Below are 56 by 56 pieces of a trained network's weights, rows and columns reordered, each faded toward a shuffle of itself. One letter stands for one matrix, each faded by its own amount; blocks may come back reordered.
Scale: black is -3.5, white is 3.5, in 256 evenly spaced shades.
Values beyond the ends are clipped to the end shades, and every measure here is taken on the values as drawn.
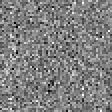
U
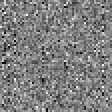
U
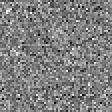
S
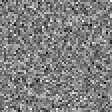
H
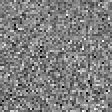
S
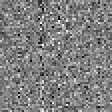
U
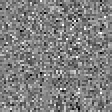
U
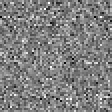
S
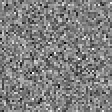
H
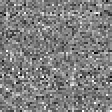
S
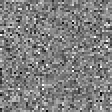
U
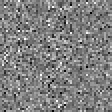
U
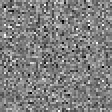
U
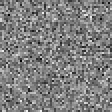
H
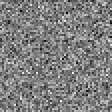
H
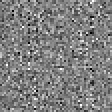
U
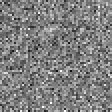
H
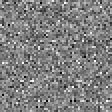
S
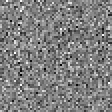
U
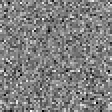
S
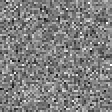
H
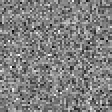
H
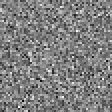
H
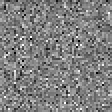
U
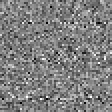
S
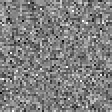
H
